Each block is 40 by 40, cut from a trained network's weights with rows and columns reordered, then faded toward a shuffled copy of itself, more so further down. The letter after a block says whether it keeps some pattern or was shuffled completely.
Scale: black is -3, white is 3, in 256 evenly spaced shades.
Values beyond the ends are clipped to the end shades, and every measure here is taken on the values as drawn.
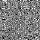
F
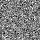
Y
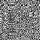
F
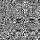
F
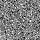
Y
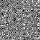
F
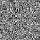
F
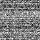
F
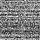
F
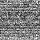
F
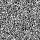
Y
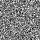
Y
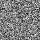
Y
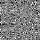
F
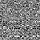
F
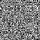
F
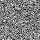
Y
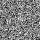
Y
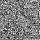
F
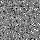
Y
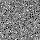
Y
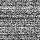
F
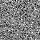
Y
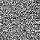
F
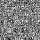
F
